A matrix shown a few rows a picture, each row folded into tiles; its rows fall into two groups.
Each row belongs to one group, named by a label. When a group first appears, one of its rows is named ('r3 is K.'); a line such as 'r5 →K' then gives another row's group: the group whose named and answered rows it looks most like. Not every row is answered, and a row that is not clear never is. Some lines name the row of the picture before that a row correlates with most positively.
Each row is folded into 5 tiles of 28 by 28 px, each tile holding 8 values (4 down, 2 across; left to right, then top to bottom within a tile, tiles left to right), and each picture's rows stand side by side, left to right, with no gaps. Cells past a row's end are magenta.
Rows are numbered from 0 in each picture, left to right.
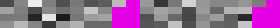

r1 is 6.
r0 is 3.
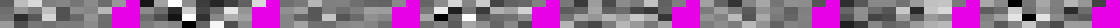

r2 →3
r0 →3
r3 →3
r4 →6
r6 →6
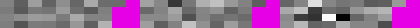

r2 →3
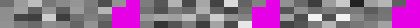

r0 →3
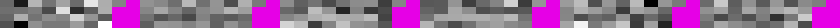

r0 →6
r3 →6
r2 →6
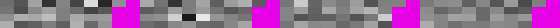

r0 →6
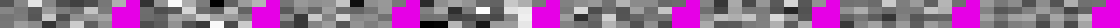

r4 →3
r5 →6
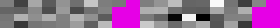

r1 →3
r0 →6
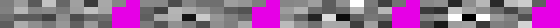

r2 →3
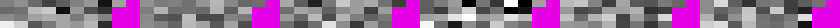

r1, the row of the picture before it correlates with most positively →2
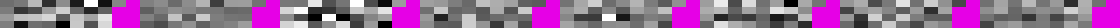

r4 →3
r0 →6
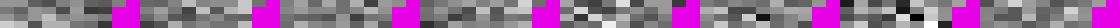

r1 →6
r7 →3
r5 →3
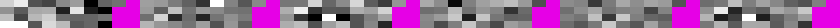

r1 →3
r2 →3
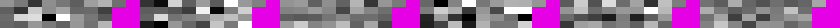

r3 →6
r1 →6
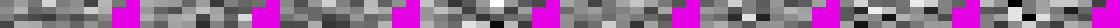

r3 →3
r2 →6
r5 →3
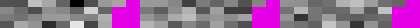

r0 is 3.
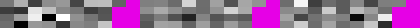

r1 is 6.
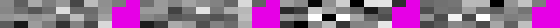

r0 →6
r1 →6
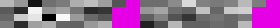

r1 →6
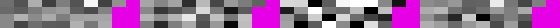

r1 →6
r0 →6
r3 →3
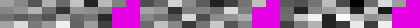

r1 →3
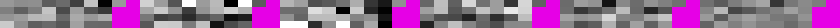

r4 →6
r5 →3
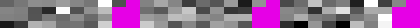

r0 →6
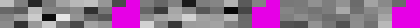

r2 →6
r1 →6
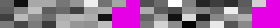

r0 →6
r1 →3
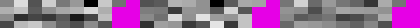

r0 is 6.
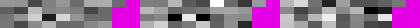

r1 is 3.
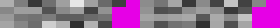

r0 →3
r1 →6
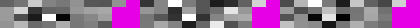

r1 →3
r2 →3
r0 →3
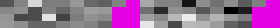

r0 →3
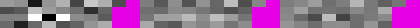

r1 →6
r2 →3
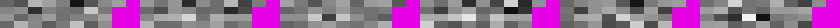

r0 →3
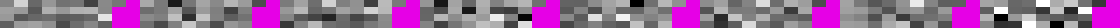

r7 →3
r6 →3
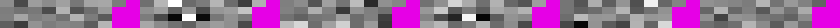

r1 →3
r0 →6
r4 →6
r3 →3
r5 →3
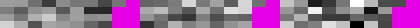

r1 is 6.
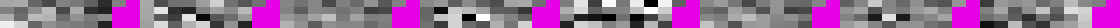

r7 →6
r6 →3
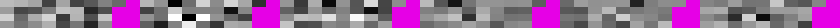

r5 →3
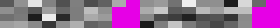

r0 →3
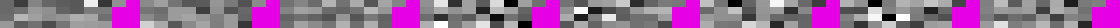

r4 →3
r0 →6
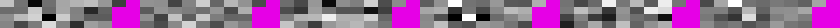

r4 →6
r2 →6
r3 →3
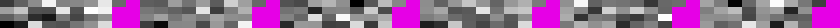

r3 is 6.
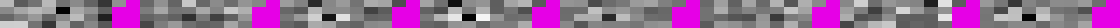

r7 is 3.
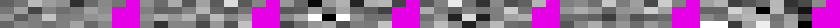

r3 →3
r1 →6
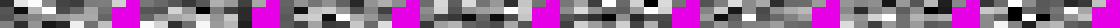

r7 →3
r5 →3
